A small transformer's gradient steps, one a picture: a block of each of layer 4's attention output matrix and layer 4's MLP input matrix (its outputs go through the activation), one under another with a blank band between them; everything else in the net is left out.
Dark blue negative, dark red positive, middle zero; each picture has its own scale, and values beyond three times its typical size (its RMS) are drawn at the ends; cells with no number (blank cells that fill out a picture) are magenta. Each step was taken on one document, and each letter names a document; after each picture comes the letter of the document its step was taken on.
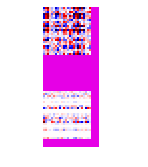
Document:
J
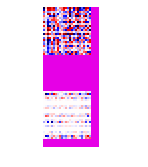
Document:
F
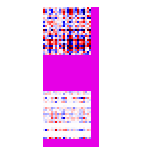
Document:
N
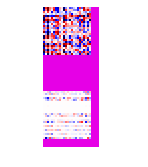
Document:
F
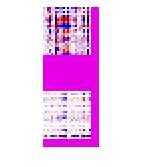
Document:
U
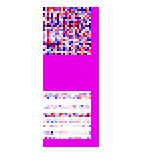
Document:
F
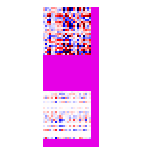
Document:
N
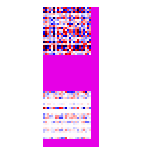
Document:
J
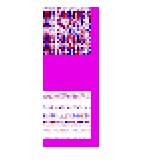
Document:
J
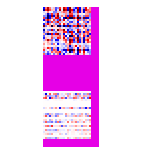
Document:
F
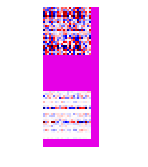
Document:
J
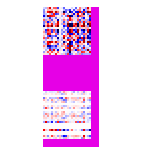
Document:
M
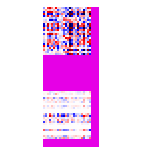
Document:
M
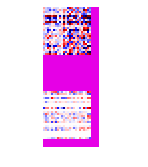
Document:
N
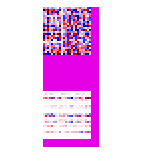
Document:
F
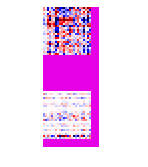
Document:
U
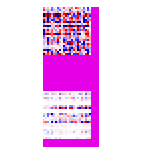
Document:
F
